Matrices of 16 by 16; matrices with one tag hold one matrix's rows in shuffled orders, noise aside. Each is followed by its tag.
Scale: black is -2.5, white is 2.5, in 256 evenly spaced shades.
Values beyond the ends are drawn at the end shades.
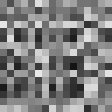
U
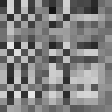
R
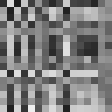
R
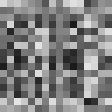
U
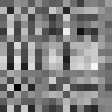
R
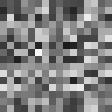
U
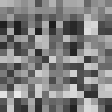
U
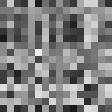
U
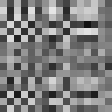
R
